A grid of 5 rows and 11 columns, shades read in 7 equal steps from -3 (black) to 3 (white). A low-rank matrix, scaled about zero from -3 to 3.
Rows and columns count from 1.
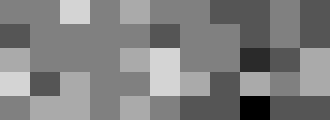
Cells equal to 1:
11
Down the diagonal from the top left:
0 0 0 0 1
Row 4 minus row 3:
1 -1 1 0 -1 0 1 -1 3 1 0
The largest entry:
2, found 4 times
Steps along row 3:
down same same up up down same down up up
